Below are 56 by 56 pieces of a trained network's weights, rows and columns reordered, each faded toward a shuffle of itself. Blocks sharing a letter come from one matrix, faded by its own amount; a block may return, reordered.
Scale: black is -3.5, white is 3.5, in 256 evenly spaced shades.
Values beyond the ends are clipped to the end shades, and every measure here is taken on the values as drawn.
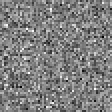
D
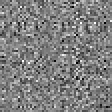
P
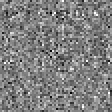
P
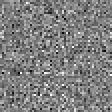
P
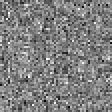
D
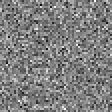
D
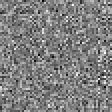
D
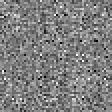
P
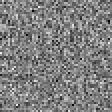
D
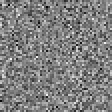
D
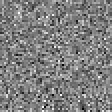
D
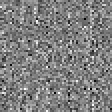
P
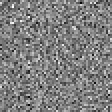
D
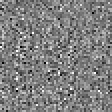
P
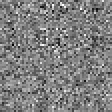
P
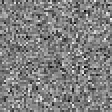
D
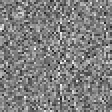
D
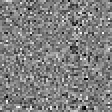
P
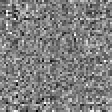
P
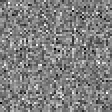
D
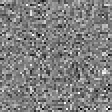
P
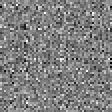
P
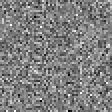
D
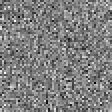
D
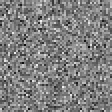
D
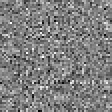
P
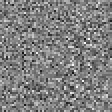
D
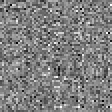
P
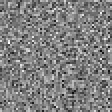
D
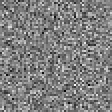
D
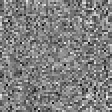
D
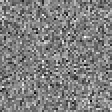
D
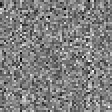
D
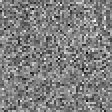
D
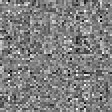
P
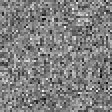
D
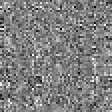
P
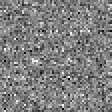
P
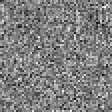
D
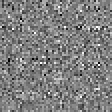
P
